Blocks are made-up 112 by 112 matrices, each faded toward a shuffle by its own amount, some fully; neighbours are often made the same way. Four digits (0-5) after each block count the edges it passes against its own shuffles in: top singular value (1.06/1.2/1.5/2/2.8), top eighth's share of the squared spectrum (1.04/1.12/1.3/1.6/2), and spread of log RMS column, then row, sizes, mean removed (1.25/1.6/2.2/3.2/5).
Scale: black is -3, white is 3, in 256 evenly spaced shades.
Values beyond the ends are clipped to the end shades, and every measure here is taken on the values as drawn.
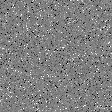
0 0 0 0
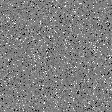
0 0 0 0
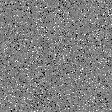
2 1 0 0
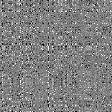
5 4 3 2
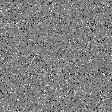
1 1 0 1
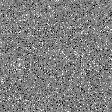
3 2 0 1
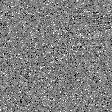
3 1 0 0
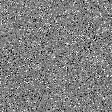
2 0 0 0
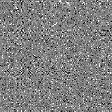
4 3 2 2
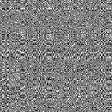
5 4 3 3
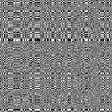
5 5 4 4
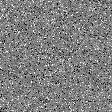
0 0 0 0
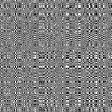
5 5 4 4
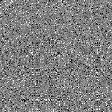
4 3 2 2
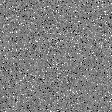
2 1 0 0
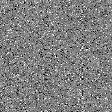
3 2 1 1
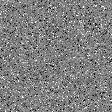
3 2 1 0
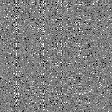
4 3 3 2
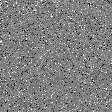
0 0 0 0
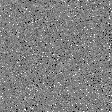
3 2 1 0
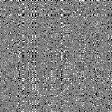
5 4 3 2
